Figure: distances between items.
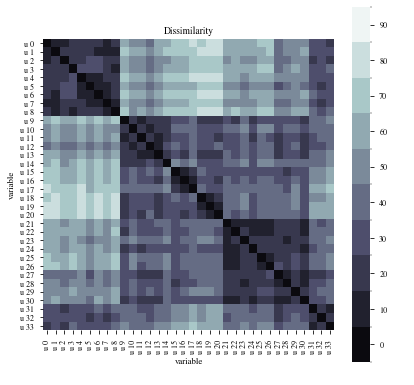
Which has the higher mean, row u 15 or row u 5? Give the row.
u 15
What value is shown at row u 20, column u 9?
20
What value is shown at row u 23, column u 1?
60
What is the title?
Dissimilarity
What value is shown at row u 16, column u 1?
70
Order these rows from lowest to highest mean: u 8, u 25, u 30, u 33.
u 30, u 25, u 33, u 8
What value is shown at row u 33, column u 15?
60
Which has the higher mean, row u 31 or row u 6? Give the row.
u 6
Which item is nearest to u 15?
u 16
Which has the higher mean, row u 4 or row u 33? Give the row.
u 4
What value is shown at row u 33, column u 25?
50
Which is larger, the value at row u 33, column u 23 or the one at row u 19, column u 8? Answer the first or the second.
the second
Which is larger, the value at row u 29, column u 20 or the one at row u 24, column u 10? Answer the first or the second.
the first
